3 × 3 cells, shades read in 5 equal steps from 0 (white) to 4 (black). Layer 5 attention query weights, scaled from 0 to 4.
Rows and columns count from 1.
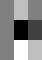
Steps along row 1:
down up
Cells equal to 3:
1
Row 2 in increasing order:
2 3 4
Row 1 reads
2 1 2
